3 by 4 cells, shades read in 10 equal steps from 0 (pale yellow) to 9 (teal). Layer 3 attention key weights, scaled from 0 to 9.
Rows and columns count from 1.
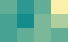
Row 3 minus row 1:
1 -2 -1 6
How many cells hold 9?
1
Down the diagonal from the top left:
6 9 5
